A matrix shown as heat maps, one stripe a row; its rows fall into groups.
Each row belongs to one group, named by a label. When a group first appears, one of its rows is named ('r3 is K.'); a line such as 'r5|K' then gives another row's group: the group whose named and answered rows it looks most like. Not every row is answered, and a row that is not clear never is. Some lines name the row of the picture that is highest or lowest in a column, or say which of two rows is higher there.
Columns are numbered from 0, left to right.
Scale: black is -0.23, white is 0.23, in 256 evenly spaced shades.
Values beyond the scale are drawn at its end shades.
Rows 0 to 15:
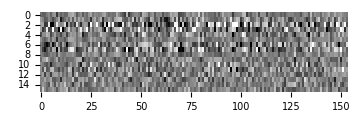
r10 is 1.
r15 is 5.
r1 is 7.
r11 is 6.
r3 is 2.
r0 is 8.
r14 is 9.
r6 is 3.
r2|1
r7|8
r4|8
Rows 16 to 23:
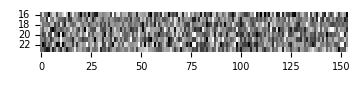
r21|1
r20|2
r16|5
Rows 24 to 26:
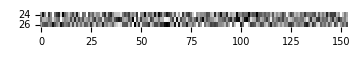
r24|2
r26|7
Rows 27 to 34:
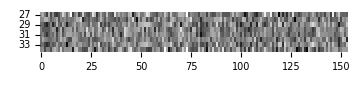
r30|2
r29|3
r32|5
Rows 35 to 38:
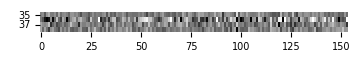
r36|3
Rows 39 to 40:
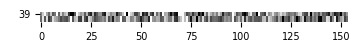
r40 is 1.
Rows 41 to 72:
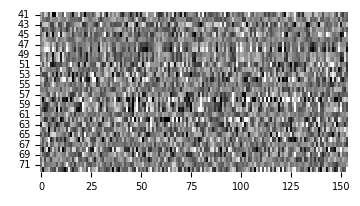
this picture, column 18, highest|70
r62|7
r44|7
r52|5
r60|8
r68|2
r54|9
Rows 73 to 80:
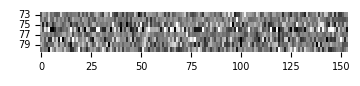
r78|2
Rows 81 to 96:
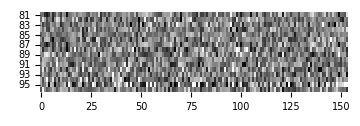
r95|6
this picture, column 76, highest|95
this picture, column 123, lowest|95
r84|6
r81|3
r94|2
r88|7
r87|3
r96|5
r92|1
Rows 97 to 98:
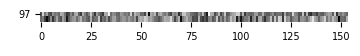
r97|1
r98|3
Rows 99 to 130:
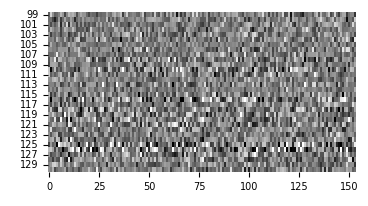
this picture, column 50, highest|123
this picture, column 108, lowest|126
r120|2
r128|2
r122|7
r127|7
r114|9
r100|3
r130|6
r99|5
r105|5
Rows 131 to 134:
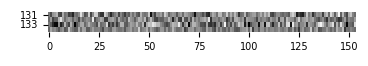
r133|3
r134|1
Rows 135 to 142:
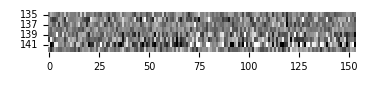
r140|5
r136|8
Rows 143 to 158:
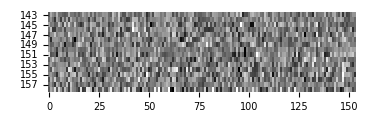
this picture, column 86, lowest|158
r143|5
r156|1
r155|5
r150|6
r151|6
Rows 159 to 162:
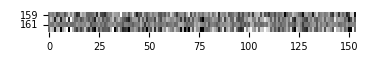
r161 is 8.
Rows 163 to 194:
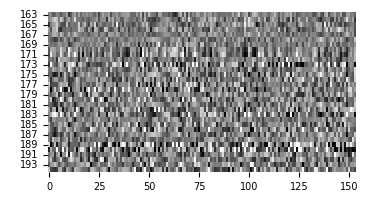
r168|3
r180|9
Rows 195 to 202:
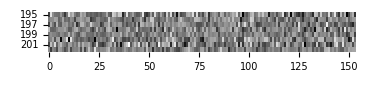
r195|5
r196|8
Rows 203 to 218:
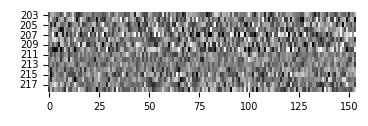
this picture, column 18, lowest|214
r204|5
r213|5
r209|1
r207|6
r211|7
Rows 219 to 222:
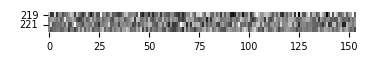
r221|7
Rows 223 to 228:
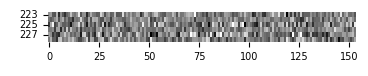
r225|6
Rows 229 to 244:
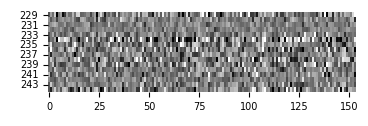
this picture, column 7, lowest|229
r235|7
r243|5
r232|8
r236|5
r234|9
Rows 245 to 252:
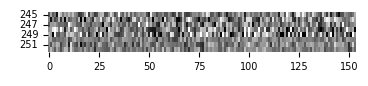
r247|1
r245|9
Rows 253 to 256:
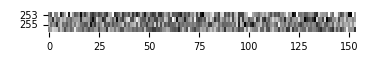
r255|6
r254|1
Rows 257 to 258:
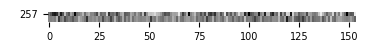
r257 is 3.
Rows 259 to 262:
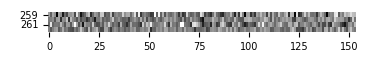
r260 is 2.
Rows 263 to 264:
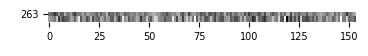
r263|3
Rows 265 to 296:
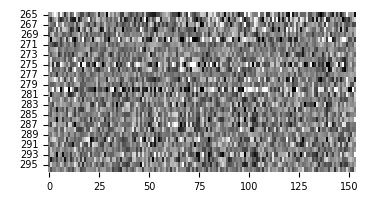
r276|7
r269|6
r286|6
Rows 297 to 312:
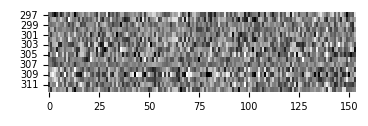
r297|3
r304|5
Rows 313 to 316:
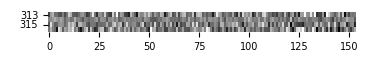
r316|9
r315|5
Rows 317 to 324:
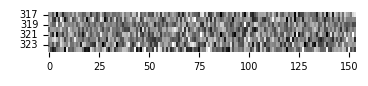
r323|1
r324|8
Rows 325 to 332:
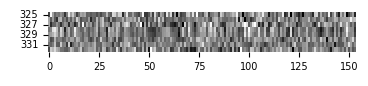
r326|6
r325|5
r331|2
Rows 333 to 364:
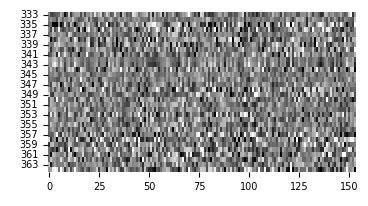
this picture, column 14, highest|358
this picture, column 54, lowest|353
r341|9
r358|6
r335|3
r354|8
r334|9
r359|1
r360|2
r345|8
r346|2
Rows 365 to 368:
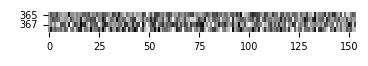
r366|1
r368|1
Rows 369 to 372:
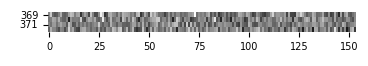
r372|5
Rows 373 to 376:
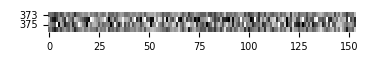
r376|3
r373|3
